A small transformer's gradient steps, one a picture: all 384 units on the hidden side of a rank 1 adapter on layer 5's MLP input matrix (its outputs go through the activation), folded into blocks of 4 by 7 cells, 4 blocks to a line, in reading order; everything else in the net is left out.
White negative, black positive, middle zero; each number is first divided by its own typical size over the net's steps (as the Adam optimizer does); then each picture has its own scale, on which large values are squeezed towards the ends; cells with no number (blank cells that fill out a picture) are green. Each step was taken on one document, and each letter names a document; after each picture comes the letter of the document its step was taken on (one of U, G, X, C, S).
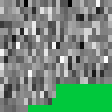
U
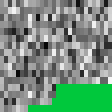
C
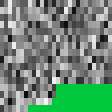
C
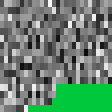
C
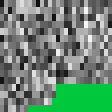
C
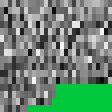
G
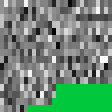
U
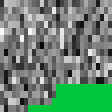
G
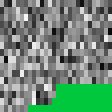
G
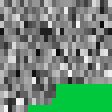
G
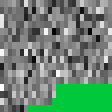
U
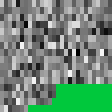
G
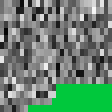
C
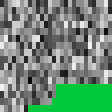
C
